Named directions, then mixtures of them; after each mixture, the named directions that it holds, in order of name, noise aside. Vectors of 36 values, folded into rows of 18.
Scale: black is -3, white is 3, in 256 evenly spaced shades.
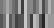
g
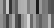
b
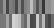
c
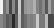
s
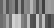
c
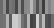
c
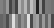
b, c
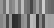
c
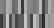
g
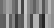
g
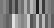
b, c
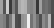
b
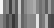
s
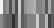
s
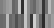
g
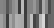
g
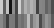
b, s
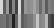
s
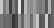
g, s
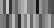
b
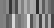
b, c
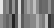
s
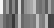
s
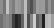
c, g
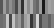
c, g
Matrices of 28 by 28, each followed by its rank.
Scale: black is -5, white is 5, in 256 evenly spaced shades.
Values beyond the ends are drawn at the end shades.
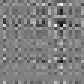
two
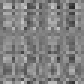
two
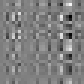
two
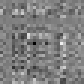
three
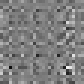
three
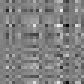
two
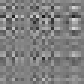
two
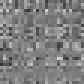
three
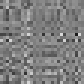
three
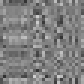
three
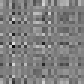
two
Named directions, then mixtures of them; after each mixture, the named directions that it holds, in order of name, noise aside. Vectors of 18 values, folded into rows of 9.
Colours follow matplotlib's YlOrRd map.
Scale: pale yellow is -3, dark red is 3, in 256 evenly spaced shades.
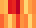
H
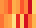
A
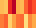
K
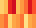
K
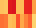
A, K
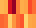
H, K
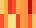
A, K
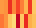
A, H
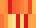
A, H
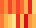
A, H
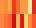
A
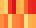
K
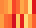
A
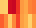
H, K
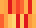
A, H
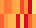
A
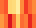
H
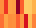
H, K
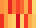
A, H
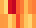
H, K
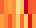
H, K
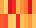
A, K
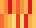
A, H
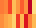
A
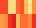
A, K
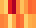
H, K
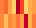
H, K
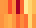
H, K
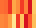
A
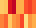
K
